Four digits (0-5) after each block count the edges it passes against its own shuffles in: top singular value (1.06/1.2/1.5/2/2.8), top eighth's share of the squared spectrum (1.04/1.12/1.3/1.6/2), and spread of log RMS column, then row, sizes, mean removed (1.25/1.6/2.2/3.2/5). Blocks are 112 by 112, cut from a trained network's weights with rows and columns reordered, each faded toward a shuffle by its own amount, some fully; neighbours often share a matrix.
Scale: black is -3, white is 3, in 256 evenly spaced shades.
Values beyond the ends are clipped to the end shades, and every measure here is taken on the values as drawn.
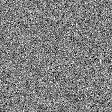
0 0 0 0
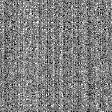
4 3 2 3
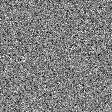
0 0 0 0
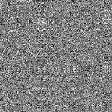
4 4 2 2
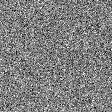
0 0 0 0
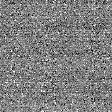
2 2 2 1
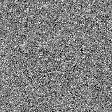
2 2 1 1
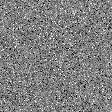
0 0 0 0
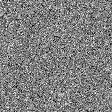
0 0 0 0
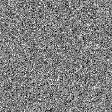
2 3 2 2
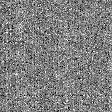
2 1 0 1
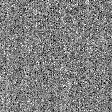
2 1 0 1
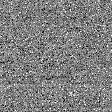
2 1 1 0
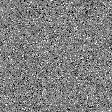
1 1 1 0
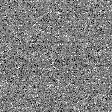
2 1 1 0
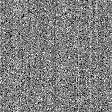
2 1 0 1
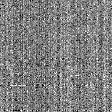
4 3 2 3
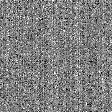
3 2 0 2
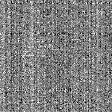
4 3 1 3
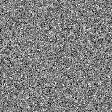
2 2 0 1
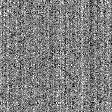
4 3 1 2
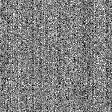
3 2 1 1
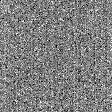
2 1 0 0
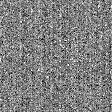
3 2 0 1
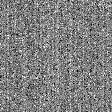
3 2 0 1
